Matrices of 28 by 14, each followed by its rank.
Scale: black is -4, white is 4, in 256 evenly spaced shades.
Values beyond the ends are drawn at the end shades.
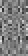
three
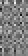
three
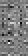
three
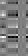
one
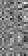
three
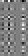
one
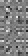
three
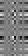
one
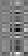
one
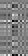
one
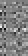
three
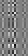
one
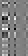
one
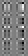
one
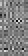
three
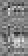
three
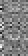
three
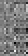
three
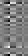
one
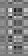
one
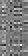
three
